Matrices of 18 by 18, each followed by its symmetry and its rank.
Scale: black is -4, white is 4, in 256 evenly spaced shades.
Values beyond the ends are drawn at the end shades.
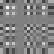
symmetric, rank one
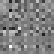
neither, rank three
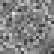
symmetric, full rank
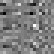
neither, rank three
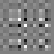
symmetric, rank one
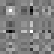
symmetric, rank two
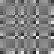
symmetric, rank one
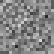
symmetric, full rank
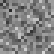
symmetric, full rank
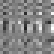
neither, rank two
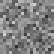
symmetric, full rank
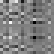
neither, rank two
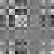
symmetric, rank two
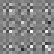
symmetric, rank two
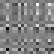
neither, rank two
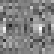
neither, rank three
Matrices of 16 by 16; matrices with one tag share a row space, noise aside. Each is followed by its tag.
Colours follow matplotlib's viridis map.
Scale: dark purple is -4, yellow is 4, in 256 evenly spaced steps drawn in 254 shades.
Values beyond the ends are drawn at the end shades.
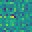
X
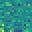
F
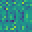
X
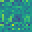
F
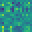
F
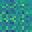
X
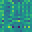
F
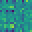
X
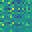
F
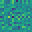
F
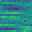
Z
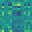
F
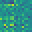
X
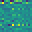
F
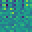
X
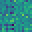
X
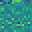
F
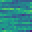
Z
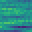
Z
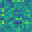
F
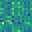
F
